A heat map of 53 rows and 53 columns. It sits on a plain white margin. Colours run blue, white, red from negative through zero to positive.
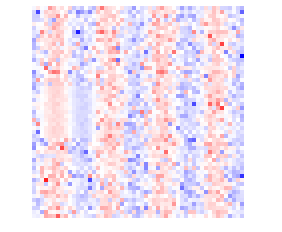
No overall slope runs across the table. The middle left is the calmest part. In the middle left lies a patch that is calmer than the rest. Stripes running up and down repeat 4 times from left to right. No row or column stands out. No seam splits the table.
